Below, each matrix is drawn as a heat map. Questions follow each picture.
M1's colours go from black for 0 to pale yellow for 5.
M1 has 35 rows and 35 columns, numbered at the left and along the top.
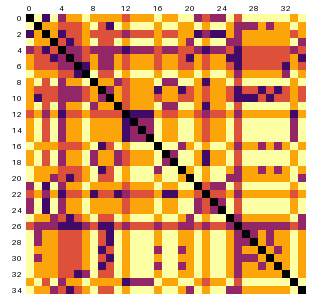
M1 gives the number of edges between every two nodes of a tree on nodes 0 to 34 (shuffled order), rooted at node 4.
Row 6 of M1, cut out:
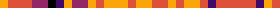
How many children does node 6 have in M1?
2
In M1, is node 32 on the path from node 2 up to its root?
no
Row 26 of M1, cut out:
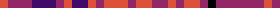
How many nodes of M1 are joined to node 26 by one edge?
5
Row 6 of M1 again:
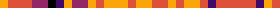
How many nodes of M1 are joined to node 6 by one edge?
3
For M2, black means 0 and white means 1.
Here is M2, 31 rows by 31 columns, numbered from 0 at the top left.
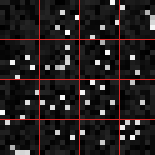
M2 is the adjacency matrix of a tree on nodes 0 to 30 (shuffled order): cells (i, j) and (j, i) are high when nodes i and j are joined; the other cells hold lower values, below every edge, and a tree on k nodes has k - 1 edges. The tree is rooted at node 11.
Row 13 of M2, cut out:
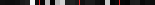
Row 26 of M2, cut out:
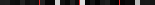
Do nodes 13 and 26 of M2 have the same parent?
yes
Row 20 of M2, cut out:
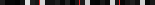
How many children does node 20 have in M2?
4
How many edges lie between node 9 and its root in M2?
2
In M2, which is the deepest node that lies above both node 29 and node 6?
13
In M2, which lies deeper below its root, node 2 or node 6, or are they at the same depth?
node 2
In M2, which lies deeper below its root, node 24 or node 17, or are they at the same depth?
the same depth
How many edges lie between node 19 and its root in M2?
3
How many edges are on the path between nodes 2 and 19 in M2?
2
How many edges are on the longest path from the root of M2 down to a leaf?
4
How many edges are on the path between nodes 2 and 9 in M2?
3
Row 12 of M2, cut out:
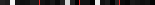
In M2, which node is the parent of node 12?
13
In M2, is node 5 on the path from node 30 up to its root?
yes
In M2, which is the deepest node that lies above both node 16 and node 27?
26
